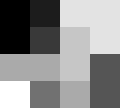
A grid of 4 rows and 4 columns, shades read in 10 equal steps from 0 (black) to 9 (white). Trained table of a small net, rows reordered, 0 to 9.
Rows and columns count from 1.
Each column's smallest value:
0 1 6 3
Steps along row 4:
down up down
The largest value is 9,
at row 4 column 1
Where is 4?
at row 4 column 2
